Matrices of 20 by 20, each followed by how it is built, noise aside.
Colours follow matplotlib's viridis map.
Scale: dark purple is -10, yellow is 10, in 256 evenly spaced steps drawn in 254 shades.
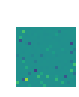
sparse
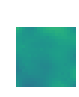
smooth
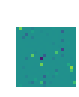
sparse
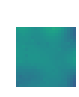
smooth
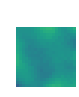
smooth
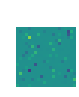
sparse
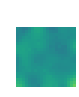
smooth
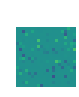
sparse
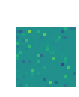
sparse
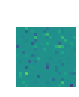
sparse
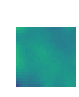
smooth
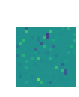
sparse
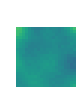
smooth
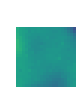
smooth
